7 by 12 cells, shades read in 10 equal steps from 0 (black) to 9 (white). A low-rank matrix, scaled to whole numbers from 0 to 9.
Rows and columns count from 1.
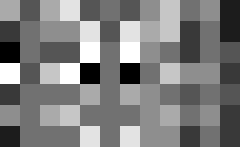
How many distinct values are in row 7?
5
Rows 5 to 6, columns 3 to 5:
4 4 6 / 6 7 4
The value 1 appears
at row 1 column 12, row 2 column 12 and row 7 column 1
